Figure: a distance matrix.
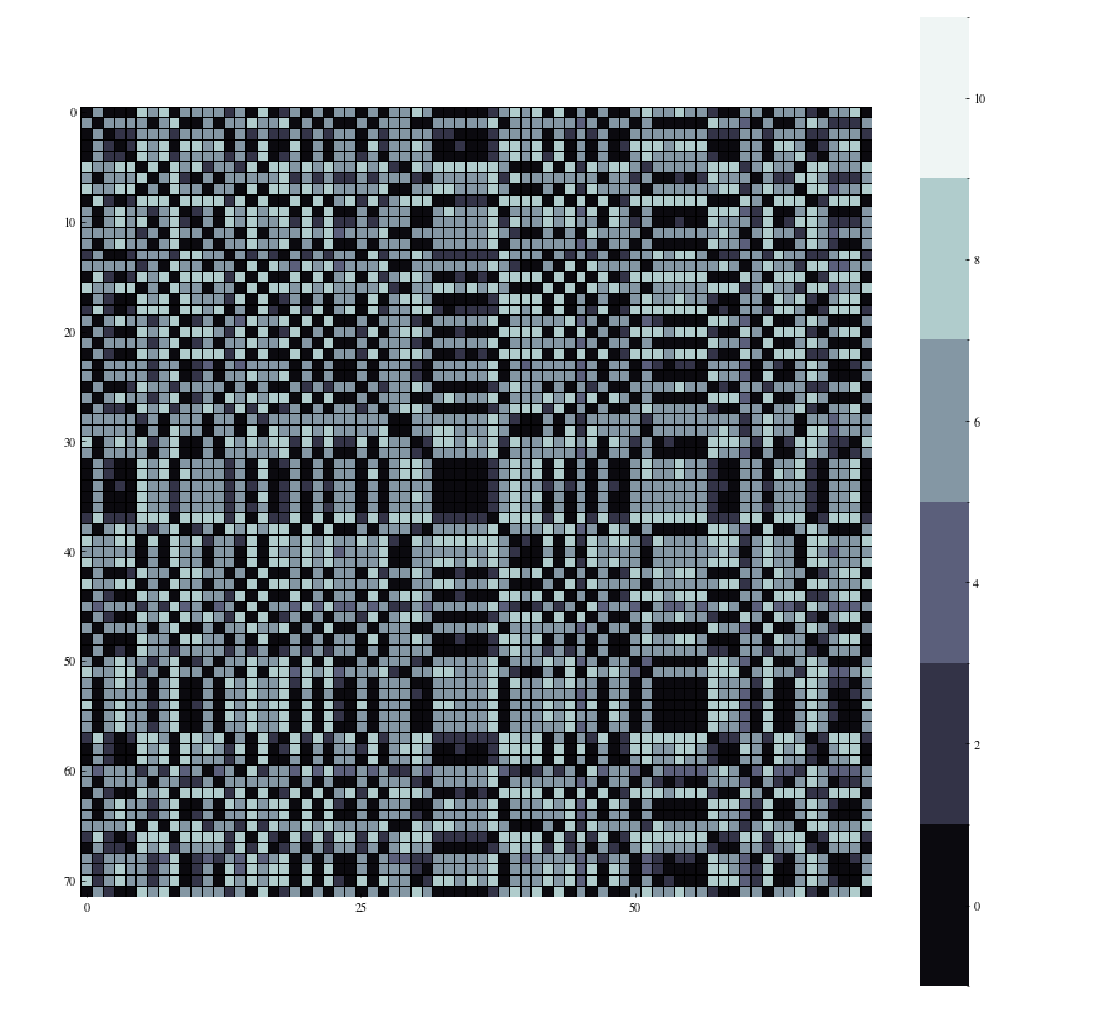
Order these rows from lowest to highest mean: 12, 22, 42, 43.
42, 12, 22, 43
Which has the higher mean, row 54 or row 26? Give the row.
54
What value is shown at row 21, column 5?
6
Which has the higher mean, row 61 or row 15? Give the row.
15
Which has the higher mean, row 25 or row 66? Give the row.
66
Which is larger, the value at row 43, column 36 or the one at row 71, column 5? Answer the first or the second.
the second
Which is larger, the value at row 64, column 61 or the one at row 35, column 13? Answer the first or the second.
the second
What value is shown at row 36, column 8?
2
